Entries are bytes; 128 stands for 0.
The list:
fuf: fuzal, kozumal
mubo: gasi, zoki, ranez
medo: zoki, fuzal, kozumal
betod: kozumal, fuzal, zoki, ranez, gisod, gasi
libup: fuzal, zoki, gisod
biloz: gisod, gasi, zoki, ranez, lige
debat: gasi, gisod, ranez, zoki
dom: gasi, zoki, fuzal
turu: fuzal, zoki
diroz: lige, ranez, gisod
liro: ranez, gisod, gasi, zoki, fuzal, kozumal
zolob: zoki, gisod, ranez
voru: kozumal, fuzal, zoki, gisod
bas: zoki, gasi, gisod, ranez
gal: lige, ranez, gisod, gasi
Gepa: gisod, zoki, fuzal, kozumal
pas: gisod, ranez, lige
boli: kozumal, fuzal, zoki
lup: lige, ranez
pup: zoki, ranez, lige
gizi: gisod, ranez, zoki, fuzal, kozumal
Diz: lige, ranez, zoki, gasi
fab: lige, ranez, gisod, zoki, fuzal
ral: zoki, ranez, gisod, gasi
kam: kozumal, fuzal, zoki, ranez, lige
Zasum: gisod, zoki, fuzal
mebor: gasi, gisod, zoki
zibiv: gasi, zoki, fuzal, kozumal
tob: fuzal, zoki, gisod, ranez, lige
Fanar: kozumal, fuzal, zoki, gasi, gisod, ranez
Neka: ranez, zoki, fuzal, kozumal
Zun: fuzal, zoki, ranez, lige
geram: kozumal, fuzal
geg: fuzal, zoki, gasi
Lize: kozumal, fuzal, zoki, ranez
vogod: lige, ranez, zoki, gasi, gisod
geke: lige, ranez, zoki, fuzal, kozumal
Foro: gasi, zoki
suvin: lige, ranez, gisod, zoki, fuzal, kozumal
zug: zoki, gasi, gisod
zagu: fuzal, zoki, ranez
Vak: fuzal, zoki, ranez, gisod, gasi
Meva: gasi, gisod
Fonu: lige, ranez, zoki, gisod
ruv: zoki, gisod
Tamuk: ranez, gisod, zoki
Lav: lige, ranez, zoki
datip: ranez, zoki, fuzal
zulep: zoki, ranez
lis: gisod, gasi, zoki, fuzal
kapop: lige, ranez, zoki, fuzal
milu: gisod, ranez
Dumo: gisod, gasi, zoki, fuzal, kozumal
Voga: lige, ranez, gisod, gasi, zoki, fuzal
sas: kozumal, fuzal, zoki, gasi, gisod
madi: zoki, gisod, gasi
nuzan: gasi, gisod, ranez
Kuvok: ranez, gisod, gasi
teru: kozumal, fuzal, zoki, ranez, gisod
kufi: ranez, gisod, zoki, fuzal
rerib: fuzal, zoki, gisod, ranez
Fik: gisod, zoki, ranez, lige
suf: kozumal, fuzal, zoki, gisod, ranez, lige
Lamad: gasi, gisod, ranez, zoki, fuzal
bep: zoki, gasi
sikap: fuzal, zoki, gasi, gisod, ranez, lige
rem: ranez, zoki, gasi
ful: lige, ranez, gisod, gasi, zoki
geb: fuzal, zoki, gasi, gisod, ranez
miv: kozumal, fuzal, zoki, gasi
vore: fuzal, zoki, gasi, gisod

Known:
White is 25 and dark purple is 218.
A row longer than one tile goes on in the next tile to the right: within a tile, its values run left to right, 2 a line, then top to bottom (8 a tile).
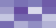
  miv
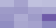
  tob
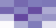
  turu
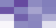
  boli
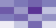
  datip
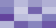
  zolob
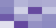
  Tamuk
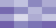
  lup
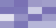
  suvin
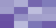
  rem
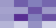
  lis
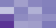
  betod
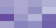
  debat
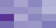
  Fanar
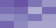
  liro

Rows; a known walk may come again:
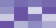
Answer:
miv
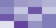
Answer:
Tamuk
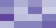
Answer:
zolob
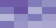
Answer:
liro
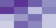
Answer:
Neka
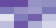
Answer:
Gepa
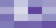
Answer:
milu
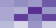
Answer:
lis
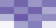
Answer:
turu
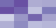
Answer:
suvin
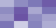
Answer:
geg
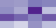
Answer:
Lamad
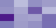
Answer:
geb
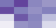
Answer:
boli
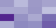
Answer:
debat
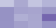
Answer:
tob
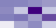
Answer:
kufi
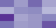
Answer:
Fanar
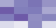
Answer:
kapop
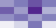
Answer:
datip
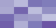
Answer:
rem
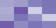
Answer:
bep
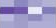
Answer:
kam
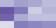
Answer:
Lav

